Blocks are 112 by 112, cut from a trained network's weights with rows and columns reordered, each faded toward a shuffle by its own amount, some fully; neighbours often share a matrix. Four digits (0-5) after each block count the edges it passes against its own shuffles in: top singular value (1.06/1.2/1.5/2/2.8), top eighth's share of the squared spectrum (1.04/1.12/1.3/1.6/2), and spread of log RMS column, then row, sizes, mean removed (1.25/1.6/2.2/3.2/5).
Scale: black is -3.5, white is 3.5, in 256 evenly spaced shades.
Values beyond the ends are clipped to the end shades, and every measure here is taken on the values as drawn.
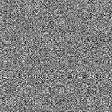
4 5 2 3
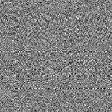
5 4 1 3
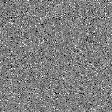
3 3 1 2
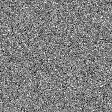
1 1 0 0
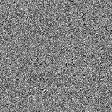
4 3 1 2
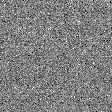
0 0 0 0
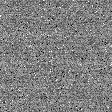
2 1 0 0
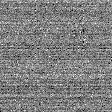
4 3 1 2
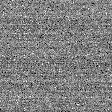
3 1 0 0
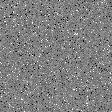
0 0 0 0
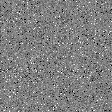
2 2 0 1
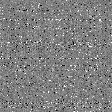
3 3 0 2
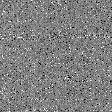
2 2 0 2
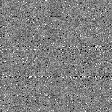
3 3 0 2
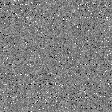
3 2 0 2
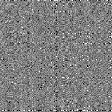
4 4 2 3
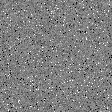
0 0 0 0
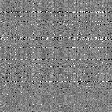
4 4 1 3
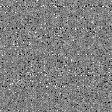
3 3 1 2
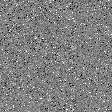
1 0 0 0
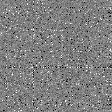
3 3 2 2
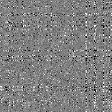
4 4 3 3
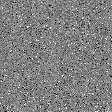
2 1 0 1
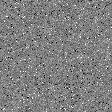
1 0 0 0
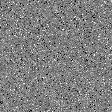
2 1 1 0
